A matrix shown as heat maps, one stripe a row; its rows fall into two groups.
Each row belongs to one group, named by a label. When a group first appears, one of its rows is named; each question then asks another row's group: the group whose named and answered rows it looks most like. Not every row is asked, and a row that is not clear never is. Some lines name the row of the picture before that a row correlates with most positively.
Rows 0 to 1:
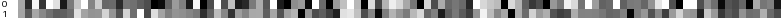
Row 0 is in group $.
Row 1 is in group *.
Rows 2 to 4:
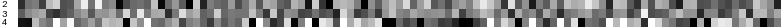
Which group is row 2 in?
$
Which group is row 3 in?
*
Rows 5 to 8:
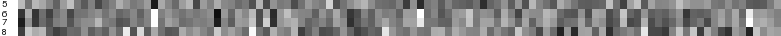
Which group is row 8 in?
*
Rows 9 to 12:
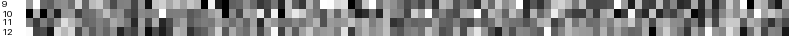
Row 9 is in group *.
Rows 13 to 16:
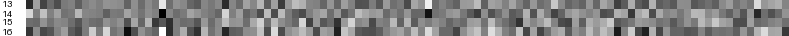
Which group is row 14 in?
$
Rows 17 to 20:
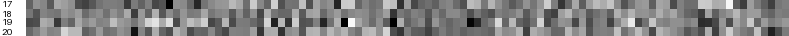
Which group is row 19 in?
*
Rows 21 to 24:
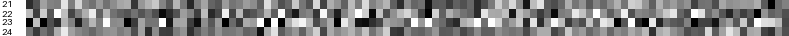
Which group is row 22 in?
$
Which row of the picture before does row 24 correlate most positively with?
20
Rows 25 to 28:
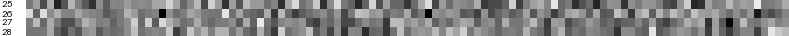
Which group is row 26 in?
$
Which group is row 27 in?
*
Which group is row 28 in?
*
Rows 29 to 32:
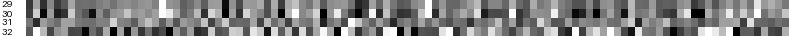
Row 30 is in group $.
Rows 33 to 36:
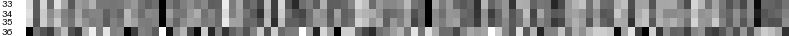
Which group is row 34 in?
$
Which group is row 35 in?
$
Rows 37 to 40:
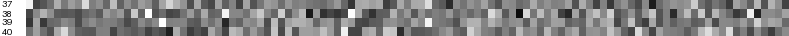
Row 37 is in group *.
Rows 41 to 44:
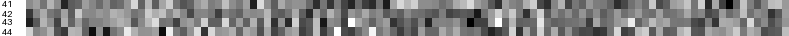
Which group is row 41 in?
*
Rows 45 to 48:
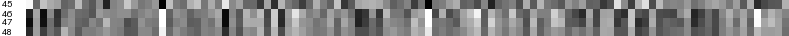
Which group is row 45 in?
$
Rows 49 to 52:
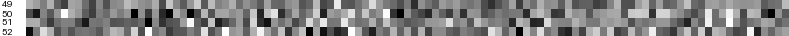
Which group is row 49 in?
$
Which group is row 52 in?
*
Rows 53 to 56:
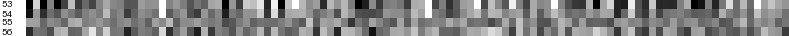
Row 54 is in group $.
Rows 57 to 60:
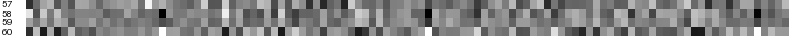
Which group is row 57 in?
*
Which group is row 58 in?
$
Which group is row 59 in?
$
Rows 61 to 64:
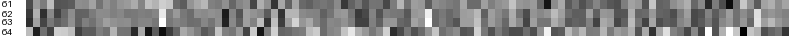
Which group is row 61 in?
*
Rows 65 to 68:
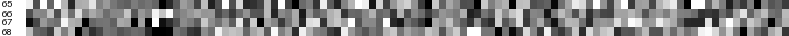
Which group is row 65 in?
$
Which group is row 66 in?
*
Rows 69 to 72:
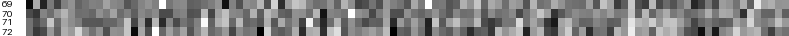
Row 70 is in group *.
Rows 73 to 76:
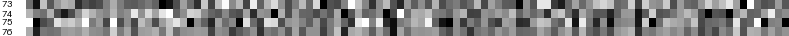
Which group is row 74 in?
*
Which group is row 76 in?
*
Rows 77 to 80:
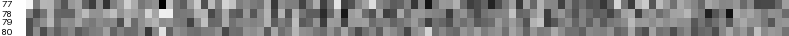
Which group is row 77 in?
$
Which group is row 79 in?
*
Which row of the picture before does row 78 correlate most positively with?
74
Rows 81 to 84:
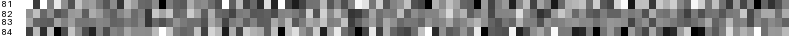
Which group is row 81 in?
$
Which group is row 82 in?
*
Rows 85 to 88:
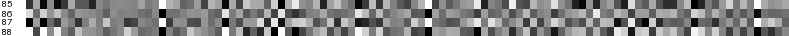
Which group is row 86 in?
$
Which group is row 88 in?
$
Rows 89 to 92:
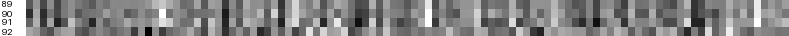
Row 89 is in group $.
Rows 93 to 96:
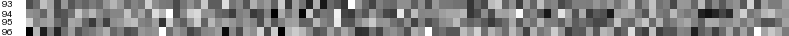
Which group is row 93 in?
*
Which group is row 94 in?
*
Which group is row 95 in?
$
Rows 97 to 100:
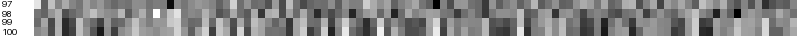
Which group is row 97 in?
$
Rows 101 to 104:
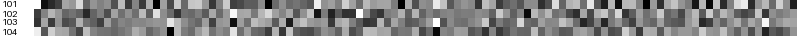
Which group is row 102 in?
*
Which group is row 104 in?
$
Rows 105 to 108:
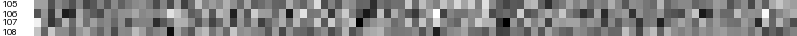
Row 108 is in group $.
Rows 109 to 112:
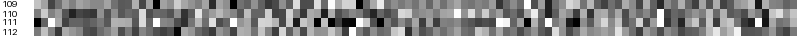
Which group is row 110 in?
*
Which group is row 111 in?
*
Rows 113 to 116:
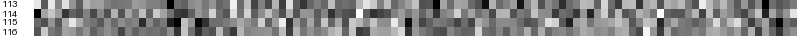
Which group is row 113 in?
$
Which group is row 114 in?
*
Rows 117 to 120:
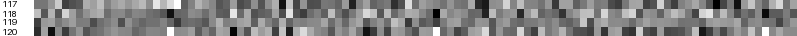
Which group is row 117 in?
*
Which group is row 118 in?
$
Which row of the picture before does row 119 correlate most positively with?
115
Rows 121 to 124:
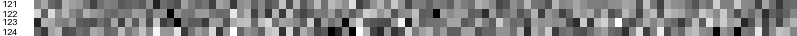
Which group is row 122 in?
$
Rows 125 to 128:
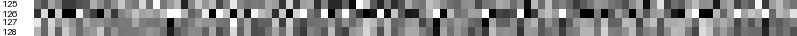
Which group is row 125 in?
*
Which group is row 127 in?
$
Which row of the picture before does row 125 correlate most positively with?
124
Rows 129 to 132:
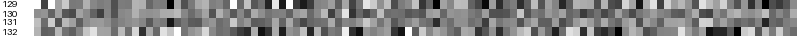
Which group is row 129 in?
$
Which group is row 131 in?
$
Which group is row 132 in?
*
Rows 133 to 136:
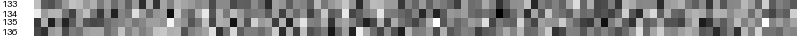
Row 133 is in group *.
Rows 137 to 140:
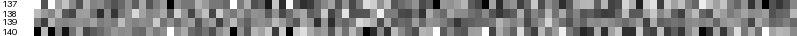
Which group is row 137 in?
$
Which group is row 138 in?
$
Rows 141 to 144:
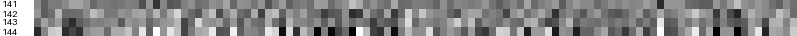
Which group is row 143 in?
*
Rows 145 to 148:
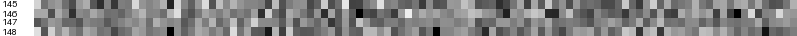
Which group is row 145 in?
$
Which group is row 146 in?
*
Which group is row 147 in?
*
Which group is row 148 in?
$
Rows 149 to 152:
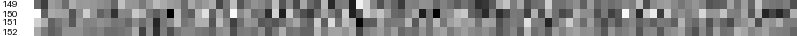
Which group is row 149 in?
*
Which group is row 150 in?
$
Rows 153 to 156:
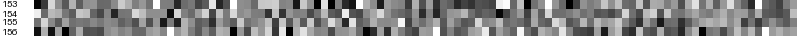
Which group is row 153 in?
*
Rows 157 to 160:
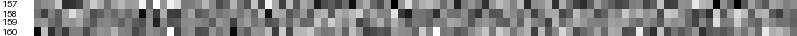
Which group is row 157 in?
*
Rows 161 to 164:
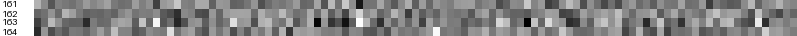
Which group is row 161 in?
*
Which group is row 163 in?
*
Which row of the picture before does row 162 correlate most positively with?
158
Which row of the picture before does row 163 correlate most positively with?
157
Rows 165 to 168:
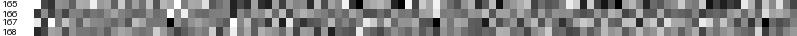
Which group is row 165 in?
*
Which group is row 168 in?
*
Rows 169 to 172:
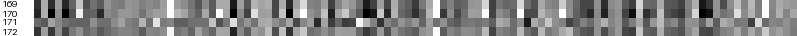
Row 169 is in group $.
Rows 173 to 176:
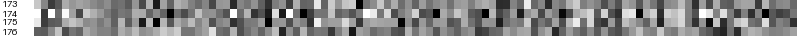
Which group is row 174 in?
$
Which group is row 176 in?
*
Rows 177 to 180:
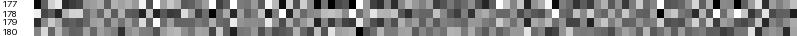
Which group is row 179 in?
*
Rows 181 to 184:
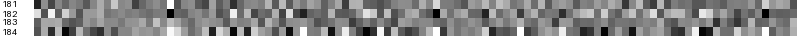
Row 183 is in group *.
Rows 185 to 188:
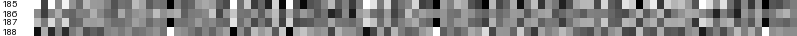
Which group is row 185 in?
$
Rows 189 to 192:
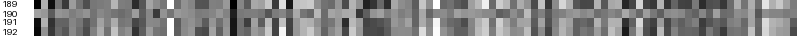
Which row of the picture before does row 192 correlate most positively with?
188
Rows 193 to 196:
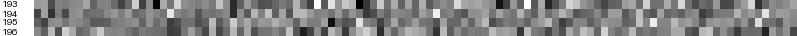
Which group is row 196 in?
$
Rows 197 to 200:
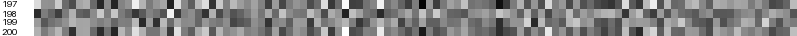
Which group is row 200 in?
$
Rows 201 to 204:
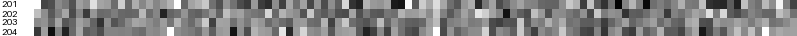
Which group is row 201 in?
*
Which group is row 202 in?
*
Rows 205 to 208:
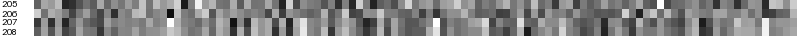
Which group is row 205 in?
*
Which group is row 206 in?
$
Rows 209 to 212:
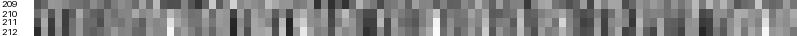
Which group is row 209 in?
*
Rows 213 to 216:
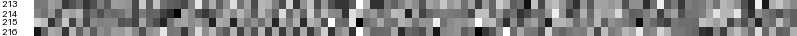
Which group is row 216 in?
*
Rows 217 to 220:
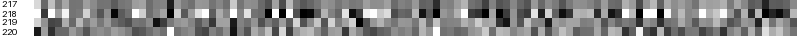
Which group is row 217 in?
$
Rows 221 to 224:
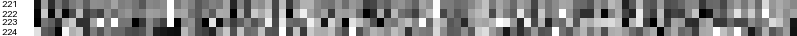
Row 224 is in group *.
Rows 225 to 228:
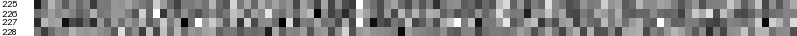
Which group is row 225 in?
*
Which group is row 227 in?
*
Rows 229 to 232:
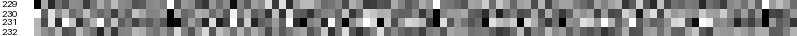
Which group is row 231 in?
$
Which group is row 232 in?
$
